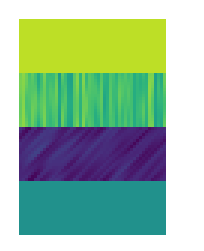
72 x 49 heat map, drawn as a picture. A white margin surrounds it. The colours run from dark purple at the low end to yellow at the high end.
It is made of 4 by 1 panels. Panel 1,1: very high, flat. Panel 2,1: high, streaked downward. Panel 3,1: very low, slanting up to the right, faint in contrast. Panel 4,1: middling, flat.
